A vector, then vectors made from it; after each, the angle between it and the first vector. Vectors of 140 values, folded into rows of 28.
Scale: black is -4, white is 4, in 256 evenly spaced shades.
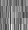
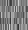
partly aligned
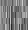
nearly opposite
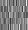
partly aligned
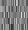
partly opposed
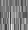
nearly parallel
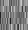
partly aligned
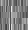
nearly parallel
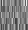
orthogonal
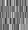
partly aligned
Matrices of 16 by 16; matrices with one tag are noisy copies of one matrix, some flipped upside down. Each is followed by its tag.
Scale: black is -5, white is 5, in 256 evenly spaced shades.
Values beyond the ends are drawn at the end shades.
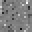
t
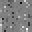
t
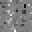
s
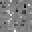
s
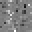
s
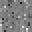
t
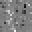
s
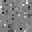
t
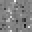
s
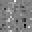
s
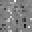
s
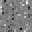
t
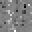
s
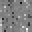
t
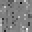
t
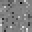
t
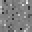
t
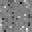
t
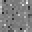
t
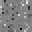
t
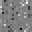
t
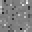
t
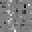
s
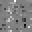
s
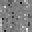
t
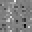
s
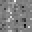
s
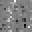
s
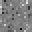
t
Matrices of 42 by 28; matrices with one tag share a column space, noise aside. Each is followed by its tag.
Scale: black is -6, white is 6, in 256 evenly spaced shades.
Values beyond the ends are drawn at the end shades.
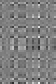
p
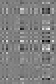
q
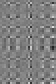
p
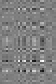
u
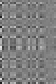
p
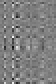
p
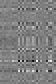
u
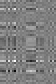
u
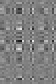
q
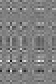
u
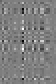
q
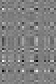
u
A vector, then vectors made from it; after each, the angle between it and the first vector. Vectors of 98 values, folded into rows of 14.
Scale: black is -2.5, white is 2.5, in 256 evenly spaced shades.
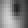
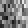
partly opposed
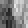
nearly opposite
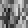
partly opposed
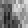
nearly opposite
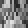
partly aligned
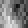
nearly parallel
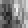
nearly opposite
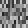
orthogonal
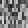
orthogonal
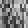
partly opposed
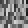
orthogonal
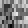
partly opposed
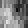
nearly parallel
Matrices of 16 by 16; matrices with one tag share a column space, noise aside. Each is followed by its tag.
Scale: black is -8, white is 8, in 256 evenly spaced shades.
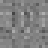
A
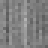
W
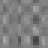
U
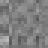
U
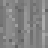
W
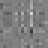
A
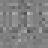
A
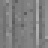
W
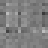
A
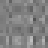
U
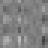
U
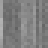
W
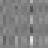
U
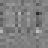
A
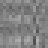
U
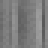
W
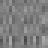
U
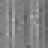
W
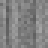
W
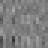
U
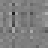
A
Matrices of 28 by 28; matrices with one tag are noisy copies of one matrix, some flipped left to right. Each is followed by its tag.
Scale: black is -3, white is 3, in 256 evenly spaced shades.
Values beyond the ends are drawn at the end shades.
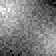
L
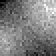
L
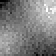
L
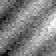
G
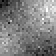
L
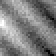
G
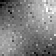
L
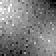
L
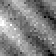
G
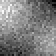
L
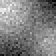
L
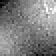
L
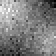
L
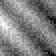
G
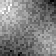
L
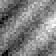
G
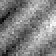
G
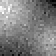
L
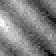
G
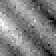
G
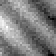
G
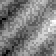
G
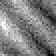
G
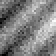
G
